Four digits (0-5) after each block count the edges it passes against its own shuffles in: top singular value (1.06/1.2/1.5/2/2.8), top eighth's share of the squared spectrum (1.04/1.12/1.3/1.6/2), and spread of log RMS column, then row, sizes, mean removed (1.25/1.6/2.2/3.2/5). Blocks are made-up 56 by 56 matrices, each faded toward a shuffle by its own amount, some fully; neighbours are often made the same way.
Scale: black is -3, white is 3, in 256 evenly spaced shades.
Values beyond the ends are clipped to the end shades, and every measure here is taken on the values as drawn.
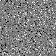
2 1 0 0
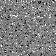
2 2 1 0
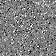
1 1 0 0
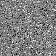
2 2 0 0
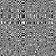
5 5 3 3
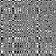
5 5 3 3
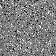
1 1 0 0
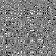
4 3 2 2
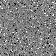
0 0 0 0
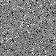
1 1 0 0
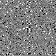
3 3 1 1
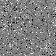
2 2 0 0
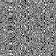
4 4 3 1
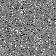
2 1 0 0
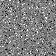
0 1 0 0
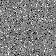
0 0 0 0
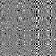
5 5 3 3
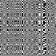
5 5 4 3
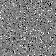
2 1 0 0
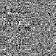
3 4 3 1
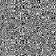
4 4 3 2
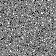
0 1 0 0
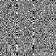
4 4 3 2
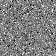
0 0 0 0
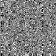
3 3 2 1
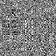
3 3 2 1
